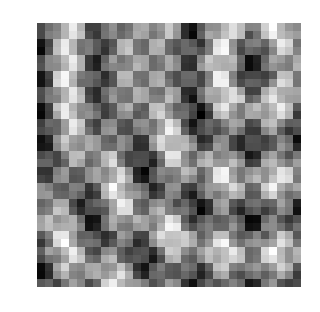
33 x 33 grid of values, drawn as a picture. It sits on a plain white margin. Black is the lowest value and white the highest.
Slope: none. Rings: centred on the top right. Ninth with the highest average: top right. Odd rows or columns: none. Mirror symmetry: none. Stripes: upright, repeating 5 times.
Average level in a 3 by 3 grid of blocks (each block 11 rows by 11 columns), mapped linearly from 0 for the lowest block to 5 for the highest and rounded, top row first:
1 1 5
1 0 2
2 0 1
